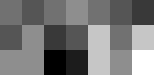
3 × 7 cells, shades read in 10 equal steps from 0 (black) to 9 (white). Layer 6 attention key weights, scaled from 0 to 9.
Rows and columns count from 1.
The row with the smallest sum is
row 1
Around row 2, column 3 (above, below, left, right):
4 0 5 3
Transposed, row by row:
4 3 5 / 3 5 5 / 4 2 0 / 5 3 1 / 4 7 7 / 3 4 5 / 2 7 9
